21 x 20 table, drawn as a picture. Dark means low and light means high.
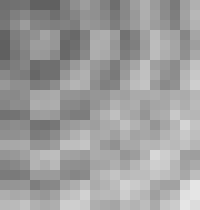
Ninth with the highest average: bottom right. Slope: up to the bottom right. Rings: centred on the top left. Ninth with the lowest average: top left.
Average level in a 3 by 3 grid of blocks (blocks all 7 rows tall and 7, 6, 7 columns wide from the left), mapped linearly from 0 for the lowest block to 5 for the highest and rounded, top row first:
013 | 134 | 345
